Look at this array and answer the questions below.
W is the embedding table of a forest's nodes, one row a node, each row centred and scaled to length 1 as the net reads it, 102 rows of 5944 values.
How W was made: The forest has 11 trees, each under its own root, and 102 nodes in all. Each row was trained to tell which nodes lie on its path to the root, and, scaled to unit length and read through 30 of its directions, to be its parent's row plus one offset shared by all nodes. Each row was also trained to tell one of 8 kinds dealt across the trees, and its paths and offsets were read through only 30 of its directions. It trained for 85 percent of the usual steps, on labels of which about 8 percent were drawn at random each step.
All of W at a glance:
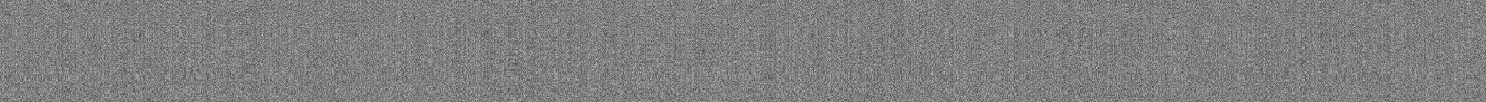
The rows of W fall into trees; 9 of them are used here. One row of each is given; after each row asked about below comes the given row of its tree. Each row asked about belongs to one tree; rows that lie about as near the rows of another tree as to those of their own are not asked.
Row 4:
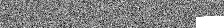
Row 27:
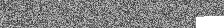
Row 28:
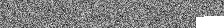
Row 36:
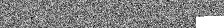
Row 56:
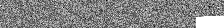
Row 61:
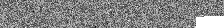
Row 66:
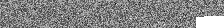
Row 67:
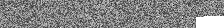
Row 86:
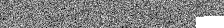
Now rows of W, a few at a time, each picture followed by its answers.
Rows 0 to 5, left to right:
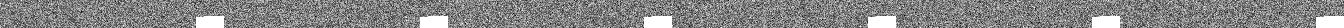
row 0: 28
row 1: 86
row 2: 86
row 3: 4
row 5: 67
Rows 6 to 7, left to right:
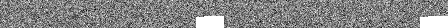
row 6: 66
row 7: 66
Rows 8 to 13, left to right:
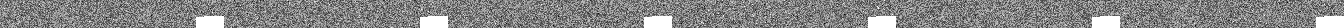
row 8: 61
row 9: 67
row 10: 56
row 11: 66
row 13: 61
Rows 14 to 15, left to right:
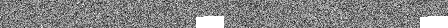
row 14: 36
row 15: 67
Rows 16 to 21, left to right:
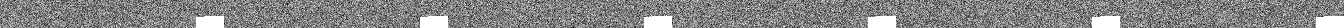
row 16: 61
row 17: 28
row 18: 56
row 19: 86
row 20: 27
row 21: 86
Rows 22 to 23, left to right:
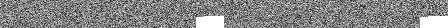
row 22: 28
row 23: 4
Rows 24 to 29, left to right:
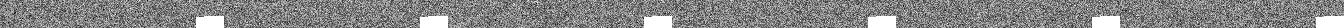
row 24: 36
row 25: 66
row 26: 61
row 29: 56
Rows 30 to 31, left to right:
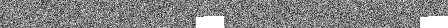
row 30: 36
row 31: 86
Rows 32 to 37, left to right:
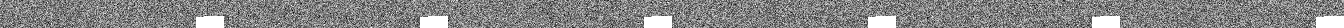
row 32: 28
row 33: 36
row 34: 36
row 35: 36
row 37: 28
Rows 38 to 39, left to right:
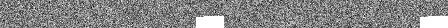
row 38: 4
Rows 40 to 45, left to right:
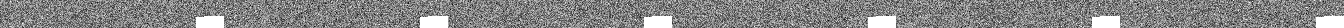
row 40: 66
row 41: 36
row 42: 4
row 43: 56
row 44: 61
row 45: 86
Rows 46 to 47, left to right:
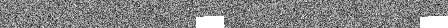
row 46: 86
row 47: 4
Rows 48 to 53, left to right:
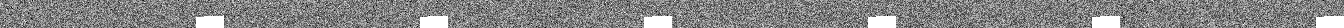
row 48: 86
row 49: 66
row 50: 61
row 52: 67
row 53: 4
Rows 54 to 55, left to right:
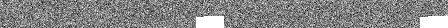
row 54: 86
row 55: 66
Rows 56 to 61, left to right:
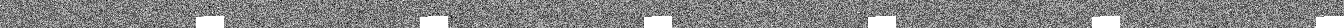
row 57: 86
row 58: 4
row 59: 4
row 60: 27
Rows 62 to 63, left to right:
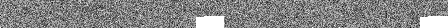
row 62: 61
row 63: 4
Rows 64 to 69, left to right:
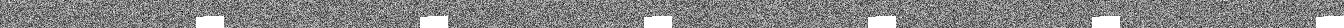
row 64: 66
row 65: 4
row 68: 67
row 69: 36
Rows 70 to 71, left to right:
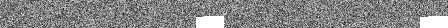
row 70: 4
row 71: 67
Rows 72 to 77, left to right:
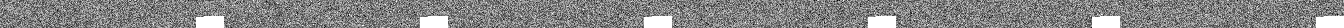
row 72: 67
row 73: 56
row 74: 56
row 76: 36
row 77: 86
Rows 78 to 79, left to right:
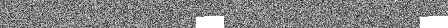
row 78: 86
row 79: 86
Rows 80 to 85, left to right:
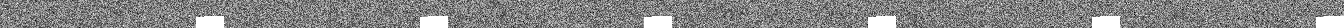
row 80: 61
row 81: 28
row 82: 56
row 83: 67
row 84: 67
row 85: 56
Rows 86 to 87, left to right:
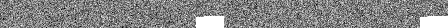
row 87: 4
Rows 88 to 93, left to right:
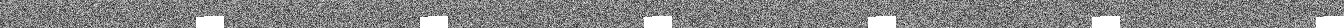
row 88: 66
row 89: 66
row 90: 66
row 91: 67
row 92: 61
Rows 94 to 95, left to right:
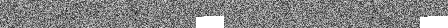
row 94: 4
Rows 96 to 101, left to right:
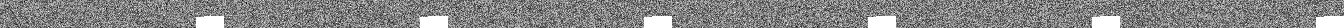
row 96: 56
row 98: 61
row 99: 66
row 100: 27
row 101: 67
